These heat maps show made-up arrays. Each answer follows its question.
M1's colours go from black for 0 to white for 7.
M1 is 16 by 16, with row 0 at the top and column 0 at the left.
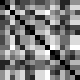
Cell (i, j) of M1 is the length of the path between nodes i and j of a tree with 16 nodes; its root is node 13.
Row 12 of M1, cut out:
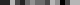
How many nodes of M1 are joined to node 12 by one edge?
3
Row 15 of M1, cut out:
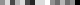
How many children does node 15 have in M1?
0
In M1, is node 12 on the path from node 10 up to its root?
no
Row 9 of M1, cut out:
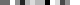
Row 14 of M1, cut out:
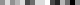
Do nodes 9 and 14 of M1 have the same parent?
no
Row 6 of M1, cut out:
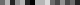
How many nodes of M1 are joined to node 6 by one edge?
3
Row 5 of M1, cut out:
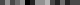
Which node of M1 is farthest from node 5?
9
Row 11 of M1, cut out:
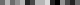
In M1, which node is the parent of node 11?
5
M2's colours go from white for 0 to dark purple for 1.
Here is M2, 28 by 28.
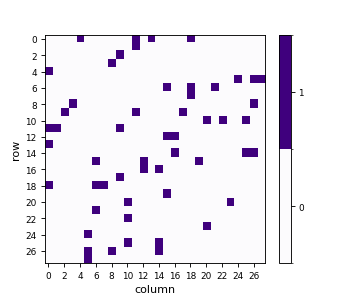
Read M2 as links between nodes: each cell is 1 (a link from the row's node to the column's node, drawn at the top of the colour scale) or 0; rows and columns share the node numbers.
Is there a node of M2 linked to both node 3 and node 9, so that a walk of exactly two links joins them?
no
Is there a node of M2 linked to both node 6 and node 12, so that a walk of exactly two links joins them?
yes
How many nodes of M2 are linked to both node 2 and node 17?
1
